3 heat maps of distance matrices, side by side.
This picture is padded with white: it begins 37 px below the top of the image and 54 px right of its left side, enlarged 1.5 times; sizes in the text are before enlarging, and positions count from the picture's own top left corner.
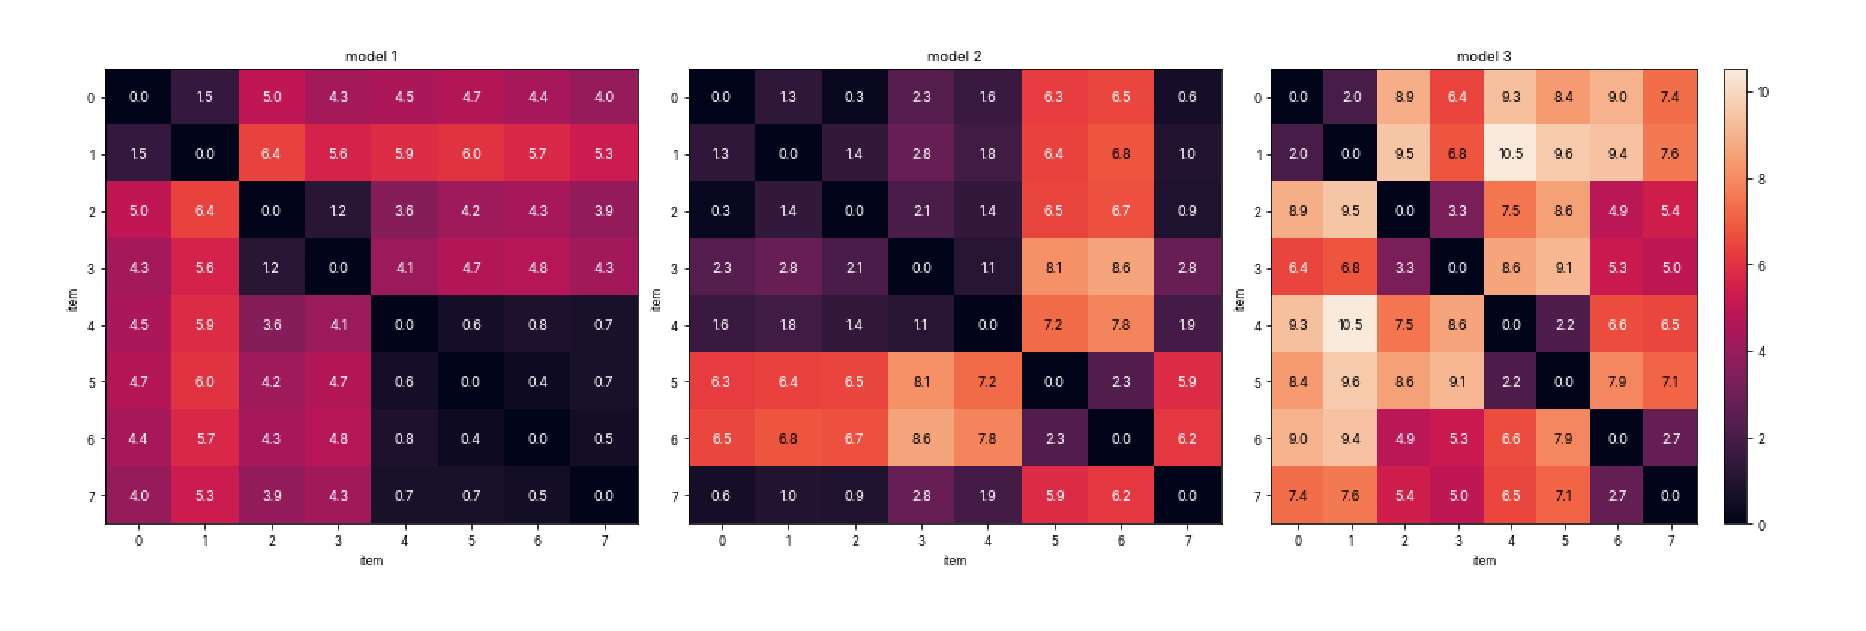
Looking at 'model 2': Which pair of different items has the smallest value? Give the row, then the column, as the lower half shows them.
2, 0
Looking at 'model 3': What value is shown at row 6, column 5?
7.9
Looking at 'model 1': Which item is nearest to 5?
6
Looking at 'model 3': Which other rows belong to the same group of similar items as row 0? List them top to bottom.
1
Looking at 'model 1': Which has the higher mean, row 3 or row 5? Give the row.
3
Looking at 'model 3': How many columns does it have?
8
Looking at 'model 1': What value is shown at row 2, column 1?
6.4
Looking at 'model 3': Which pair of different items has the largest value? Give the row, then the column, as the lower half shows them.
4, 1
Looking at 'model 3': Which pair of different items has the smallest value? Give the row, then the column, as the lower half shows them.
1, 0
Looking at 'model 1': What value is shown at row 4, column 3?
4.1
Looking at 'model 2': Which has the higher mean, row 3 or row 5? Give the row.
5
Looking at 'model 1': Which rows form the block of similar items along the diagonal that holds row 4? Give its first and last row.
4 to 7
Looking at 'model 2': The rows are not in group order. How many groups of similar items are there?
2
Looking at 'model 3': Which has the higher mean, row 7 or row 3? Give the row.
3
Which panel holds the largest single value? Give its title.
model 3
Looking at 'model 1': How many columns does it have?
8
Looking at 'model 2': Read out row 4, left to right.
1.6 1.8 1.4 1.1 0.0 7.2 7.8 1.9
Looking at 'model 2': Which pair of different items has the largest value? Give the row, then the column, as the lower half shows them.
6, 3
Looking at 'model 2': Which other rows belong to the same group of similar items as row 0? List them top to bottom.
1, 2, 3, 4, 7
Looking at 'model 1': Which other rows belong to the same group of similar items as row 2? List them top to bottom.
3
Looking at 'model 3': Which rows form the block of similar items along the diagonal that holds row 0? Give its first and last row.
0 to 1
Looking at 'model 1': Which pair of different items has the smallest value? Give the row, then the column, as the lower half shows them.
6, 5
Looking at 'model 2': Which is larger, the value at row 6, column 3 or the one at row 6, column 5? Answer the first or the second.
the first
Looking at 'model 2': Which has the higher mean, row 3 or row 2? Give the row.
3
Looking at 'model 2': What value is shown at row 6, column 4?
7.8
